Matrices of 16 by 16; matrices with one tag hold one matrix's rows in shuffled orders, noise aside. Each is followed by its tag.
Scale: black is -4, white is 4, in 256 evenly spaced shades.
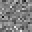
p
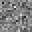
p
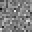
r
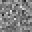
p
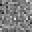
r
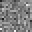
r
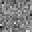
r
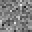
p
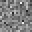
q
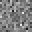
q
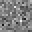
p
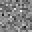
p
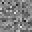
p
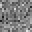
r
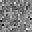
r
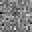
r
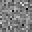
q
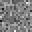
r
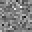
p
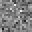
p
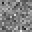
p
